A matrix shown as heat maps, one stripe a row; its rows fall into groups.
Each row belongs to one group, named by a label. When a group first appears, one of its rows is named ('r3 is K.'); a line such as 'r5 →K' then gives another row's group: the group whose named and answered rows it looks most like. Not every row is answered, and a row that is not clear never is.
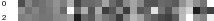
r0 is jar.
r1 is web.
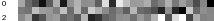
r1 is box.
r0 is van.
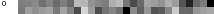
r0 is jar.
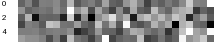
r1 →web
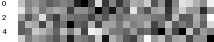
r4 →box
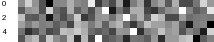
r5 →web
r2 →van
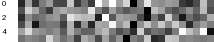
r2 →jar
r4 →web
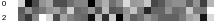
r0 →van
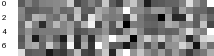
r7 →van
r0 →jar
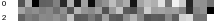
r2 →jar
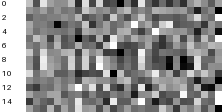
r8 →box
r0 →box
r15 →web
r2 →jar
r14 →jar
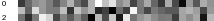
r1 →box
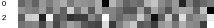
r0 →web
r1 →web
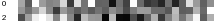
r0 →box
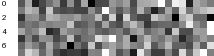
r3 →jar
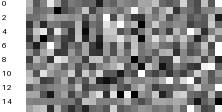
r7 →van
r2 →web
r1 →van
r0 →van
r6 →van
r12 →jar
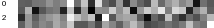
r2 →jar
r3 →jar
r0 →web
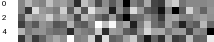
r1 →box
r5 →jar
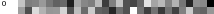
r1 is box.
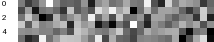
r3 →box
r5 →web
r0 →van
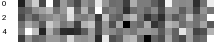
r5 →jar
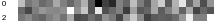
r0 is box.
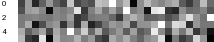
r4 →web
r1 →van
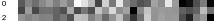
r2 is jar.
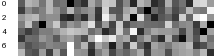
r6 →web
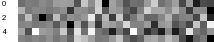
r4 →box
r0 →web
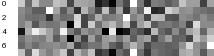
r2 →van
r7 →box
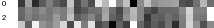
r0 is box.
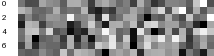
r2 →jar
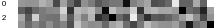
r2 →box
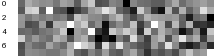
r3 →web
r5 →box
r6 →jar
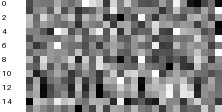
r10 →van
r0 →jar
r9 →box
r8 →box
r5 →jar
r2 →box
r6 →van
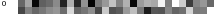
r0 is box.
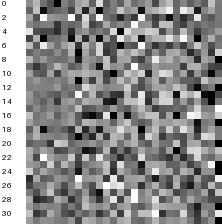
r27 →van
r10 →web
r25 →jar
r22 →box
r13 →web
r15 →jar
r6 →box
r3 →van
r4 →van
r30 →van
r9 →van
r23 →web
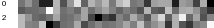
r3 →van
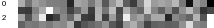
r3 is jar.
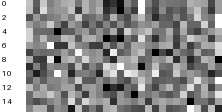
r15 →web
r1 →box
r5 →box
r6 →van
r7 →jar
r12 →box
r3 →van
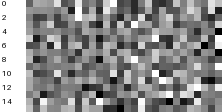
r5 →van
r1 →web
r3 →van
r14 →box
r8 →van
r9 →jar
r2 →web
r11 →web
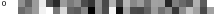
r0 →van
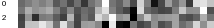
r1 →web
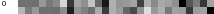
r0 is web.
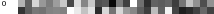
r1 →jar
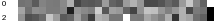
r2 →van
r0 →jar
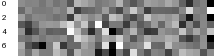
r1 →jar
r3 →web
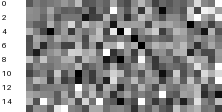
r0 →jar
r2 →jar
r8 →box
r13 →web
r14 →box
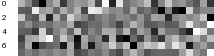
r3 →jar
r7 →jar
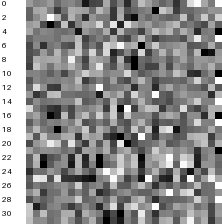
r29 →van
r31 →box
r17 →jar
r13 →van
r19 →box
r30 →box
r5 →jar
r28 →jar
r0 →jar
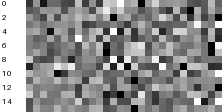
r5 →web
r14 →jar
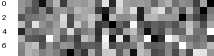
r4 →jar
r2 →web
